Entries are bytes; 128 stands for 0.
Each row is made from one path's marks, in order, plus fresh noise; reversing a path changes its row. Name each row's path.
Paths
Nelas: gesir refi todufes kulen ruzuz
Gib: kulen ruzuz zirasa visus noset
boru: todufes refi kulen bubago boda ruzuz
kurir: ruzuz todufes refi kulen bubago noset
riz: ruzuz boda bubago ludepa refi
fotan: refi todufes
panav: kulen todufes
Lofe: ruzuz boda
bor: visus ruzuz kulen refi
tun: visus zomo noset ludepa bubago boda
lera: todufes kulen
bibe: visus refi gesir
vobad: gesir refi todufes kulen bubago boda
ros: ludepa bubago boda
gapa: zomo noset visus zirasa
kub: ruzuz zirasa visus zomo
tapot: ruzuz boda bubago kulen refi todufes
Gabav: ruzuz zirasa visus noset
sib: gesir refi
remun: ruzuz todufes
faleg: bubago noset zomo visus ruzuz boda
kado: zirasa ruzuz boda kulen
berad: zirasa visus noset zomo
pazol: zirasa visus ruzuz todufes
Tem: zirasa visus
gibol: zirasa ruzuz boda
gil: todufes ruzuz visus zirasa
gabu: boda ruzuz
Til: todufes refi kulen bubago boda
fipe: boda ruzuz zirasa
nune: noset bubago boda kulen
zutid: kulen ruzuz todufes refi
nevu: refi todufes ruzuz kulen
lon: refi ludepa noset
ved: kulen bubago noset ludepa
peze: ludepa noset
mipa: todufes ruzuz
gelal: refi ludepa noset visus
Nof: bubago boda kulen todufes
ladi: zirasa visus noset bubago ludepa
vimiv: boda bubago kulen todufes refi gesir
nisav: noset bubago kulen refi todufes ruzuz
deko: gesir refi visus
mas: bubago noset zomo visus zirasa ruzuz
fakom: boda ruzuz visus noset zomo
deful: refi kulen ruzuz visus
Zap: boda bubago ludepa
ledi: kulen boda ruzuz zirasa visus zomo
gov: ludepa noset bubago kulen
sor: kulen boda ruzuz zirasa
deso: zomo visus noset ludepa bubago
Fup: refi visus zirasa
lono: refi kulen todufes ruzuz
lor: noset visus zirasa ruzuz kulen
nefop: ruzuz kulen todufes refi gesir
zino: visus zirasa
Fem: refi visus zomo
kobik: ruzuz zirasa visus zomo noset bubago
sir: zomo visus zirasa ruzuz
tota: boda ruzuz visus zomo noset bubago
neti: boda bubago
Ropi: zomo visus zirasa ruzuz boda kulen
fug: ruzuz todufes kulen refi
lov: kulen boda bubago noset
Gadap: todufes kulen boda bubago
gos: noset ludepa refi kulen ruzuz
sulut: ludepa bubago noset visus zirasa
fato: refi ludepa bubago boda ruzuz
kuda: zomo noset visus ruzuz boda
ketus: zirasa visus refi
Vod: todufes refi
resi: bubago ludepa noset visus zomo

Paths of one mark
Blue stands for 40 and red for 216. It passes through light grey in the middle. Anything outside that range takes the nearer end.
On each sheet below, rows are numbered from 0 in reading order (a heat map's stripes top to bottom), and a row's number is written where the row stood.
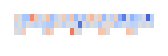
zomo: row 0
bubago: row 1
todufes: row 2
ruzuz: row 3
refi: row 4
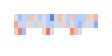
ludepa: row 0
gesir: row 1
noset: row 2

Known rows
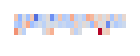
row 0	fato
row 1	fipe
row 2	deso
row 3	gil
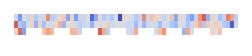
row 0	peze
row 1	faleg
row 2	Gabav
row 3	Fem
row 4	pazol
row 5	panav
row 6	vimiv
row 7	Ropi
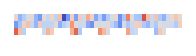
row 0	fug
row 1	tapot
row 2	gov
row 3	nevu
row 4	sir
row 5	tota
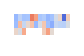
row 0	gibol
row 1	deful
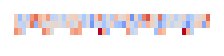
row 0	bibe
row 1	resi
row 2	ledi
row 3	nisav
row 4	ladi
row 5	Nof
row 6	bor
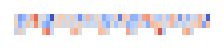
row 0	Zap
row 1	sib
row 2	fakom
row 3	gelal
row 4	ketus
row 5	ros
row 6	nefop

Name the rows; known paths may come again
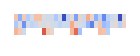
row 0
Gadap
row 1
Fup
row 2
gov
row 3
lon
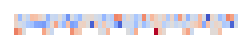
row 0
nune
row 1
riz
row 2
zutid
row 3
kado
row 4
pazol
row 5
zino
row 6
nefop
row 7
Ropi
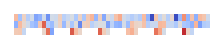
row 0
kobik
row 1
peze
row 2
Til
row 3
lera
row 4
Lofe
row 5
kub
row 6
boru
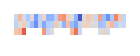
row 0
sor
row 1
ketus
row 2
sib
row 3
gabu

